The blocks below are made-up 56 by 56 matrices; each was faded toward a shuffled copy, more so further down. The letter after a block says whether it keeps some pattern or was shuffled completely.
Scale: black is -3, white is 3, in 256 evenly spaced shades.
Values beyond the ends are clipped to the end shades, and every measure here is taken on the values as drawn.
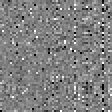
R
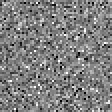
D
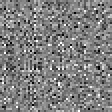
R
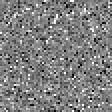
D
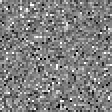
D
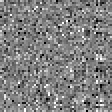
R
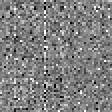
R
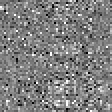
R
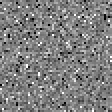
D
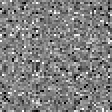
R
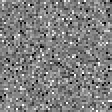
D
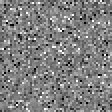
D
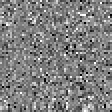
R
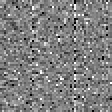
R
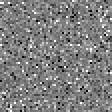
D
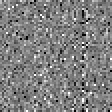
R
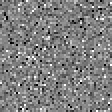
D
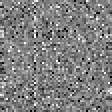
R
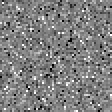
D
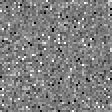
D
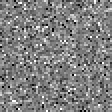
D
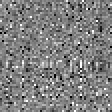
R
